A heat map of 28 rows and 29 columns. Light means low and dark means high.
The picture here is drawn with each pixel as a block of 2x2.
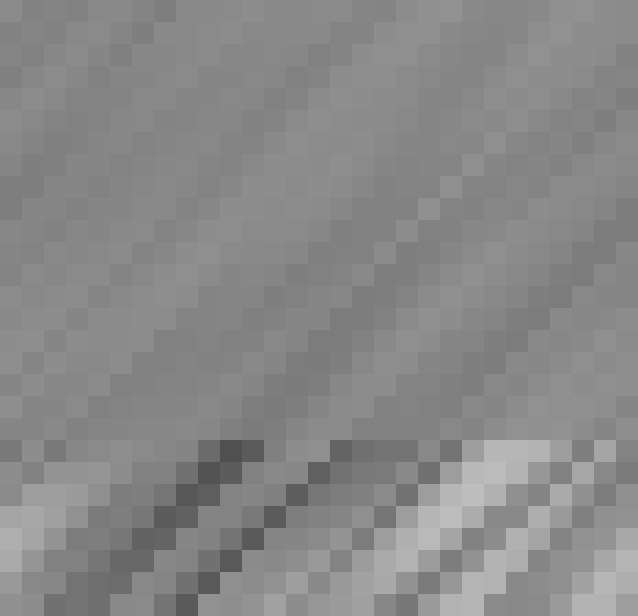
Neither half mirrors the other. The distribution is heavy-tailed on both sides. Streaks slant up to the right. No row or column stands out. The ninth with the lowest average is the bottom right. The top part is calmer, up to a seam about 70% of the way down.
